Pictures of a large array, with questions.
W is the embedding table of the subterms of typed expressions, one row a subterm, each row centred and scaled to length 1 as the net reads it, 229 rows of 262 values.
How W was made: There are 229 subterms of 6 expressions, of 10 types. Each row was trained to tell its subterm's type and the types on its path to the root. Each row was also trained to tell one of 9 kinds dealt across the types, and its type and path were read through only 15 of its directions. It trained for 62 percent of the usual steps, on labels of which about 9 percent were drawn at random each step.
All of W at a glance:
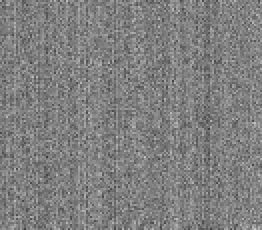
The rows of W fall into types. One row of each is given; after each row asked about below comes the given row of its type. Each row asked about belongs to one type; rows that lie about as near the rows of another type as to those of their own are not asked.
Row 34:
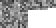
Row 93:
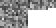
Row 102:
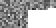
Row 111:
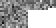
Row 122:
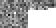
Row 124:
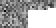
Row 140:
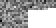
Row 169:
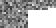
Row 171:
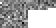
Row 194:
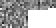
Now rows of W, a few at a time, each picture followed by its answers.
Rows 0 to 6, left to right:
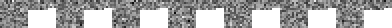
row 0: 171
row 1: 102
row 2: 194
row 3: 34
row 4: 111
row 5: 93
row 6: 102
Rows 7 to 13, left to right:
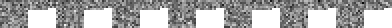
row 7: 140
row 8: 34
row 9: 169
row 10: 93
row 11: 102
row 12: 34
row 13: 122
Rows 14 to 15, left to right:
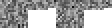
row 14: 169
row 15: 34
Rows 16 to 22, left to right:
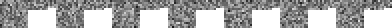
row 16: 171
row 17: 102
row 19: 122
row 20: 111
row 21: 169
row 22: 93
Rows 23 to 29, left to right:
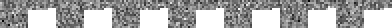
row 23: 93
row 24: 194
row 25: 140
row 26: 102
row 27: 140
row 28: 171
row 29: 102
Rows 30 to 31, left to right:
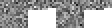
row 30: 93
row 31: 169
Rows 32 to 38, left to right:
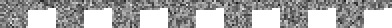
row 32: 124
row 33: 140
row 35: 34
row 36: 122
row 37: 169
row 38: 102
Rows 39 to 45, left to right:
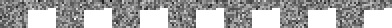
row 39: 34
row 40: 171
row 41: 102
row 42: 140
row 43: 111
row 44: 169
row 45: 111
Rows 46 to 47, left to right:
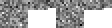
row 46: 102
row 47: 171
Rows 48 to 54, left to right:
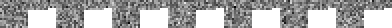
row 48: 169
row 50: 169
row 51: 124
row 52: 169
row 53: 102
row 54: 140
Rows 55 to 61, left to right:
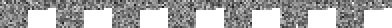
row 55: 122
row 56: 102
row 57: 140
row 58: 124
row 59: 102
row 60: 124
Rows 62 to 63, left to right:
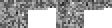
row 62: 93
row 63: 124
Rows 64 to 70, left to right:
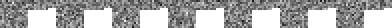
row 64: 111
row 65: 93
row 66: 102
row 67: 34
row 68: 194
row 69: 140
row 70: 102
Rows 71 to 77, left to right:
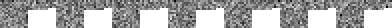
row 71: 140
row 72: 169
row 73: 169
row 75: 111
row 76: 194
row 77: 194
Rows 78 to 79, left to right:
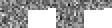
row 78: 102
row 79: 93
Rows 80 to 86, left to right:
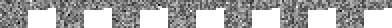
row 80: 34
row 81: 93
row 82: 169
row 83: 140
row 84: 34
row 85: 169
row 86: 93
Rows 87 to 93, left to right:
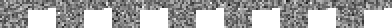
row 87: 111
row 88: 122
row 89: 93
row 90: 111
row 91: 34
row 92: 122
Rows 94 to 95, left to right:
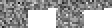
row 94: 194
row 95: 122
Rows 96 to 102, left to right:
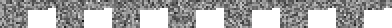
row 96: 122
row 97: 194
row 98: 169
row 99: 102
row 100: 111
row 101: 140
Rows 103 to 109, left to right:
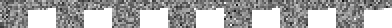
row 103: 34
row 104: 124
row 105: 122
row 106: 111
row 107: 140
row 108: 124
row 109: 122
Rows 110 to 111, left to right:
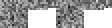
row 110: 140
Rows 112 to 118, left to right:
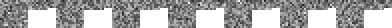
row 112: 169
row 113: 102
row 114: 102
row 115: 111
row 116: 111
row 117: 124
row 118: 111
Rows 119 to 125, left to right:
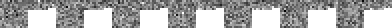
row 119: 111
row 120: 140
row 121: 122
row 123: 111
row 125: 102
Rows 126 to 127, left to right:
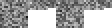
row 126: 122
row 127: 102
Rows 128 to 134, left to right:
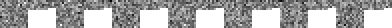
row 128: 140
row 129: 171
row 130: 194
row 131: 34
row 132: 122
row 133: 34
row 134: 194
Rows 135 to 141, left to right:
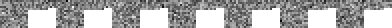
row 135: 140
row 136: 169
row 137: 140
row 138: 111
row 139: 111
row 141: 194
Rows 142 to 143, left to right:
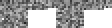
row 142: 34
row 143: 169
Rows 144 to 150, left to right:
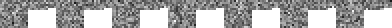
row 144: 122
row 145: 169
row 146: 122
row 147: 124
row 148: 194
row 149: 171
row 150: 171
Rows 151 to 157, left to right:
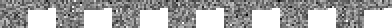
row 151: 111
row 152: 171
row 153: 34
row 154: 93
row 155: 140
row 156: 140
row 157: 34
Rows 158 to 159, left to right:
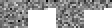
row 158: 171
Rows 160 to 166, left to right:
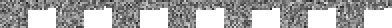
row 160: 93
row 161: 140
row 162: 194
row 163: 93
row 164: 124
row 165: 140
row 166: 122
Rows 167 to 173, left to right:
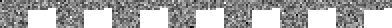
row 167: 34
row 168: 93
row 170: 102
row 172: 111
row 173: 93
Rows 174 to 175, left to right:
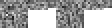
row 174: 111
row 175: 93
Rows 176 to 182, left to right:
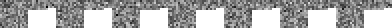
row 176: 93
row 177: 122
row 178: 34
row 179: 111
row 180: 111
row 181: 124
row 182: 93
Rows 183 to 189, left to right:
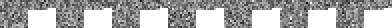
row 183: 93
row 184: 122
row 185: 171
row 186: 171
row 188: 122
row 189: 34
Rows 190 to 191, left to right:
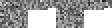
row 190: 34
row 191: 140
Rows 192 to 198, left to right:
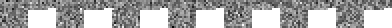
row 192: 194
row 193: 124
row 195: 122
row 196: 111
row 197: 111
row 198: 102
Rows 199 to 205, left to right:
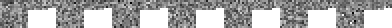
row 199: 34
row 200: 140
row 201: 194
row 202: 93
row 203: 169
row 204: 169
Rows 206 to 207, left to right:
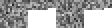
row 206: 34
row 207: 93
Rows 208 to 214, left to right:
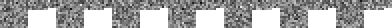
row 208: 124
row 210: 169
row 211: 111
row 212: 194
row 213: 111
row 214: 169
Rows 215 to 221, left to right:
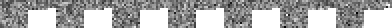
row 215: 124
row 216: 140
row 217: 194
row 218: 93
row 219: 93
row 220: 102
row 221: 194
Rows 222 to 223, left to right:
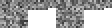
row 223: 102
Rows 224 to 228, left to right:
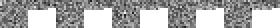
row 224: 102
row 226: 93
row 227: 194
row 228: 111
